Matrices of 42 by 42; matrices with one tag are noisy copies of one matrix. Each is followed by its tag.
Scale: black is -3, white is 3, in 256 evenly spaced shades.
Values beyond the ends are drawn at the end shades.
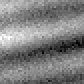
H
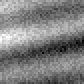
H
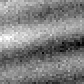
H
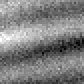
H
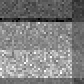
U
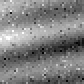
H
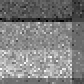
U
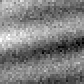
H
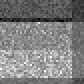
U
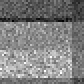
U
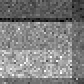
U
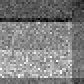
U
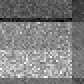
U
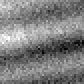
H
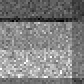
U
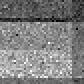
U
